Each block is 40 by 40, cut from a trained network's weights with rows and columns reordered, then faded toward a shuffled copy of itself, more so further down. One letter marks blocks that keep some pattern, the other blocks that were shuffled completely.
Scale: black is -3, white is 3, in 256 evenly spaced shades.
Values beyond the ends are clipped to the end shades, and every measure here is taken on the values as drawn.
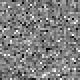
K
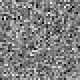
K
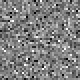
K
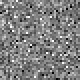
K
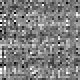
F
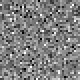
K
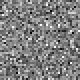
K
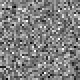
K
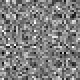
F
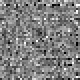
F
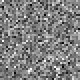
K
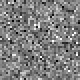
K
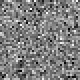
K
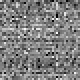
F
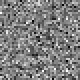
K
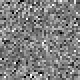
K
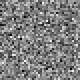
K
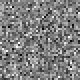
K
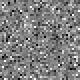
K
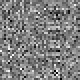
F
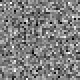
K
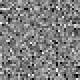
F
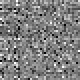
F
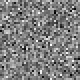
K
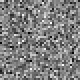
K
